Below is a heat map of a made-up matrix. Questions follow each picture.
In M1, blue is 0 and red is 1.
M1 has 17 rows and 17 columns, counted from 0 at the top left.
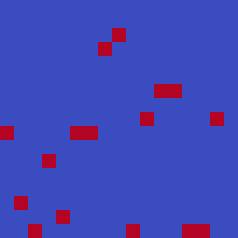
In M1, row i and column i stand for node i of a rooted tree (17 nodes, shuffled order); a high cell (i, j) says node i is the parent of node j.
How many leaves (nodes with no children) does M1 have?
8
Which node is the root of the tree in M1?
16
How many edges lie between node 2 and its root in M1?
1
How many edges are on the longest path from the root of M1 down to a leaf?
5
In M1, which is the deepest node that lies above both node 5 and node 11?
9
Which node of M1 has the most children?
16
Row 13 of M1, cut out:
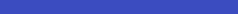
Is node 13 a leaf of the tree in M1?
yes
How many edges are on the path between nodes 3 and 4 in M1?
8
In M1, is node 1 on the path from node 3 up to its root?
no
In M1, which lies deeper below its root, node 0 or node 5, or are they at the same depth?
the same depth
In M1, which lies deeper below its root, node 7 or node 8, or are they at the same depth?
node 7
